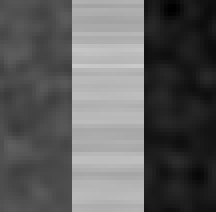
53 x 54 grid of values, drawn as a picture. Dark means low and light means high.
It is made of 1 by 3 panels. Panel 1,1: low, blotchy, faint in contrast. Panel 1,2: high, streaked across, faint in contrast. Panel 1,3: very low, blotchy, faint in contrast.
